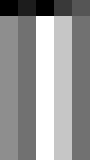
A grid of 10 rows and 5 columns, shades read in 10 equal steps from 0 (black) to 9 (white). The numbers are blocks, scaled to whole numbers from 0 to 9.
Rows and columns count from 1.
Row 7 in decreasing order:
9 7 5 4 4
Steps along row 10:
down up down down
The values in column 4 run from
2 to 7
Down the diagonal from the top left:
0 4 9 7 4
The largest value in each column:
5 4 9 7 4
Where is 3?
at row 1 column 5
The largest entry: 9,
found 9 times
